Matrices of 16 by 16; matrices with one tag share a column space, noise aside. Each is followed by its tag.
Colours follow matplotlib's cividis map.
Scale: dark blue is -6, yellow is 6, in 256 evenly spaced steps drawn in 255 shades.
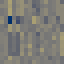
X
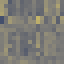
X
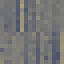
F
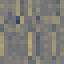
X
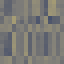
X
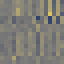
X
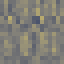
X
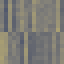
F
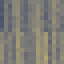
F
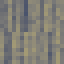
F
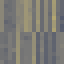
F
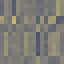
X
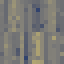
F
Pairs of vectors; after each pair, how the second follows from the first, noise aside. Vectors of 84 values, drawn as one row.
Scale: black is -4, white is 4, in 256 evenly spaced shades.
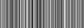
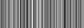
negated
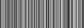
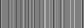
partly zeroed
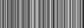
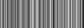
copied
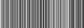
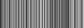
negated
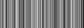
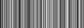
reversed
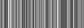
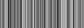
negated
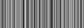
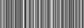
negated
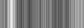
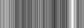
reversed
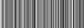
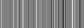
partly zeroed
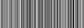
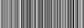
copied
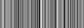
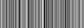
reversed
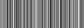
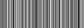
negated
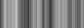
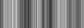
copied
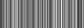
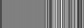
partly zeroed
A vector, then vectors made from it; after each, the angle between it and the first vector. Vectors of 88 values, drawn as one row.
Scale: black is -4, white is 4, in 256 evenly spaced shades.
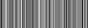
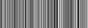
orthogonal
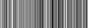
partly opposed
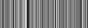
orthogonal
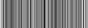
partly opposed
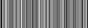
nearly parallel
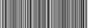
partly opposed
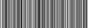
nearly opposite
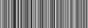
partly opposed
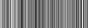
partly opposed
